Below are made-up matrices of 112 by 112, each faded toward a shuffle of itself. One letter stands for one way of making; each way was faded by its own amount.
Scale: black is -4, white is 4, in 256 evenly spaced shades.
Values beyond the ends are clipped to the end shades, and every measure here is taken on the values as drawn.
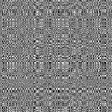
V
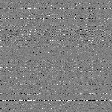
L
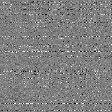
L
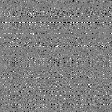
L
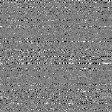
L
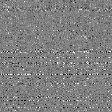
L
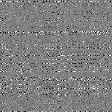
L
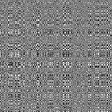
V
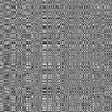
V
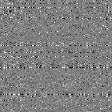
L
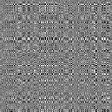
V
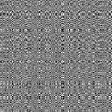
V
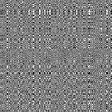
V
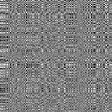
V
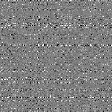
L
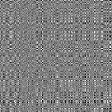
V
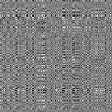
V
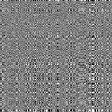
V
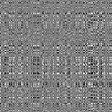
V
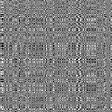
V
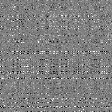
L
